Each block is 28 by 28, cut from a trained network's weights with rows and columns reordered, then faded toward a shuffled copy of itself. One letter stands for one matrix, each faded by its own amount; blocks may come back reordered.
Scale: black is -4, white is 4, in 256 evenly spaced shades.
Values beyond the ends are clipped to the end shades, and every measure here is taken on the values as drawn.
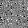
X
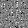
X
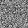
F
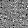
X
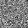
F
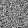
F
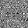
F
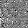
X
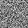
F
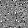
X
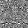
F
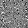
X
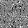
X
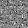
X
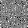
X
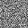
F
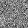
F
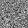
F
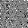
X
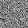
F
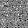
X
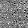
X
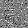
X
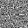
F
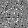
X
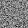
F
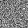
F
